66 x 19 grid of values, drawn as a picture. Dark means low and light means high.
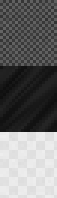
It is made of 3 by 1 panels. Panel 1,1: low, checkered. Panel 2,1: very low, slanting up to the right, faint in contrast. Panel 3,1: very high, checkered, faint in contrast.
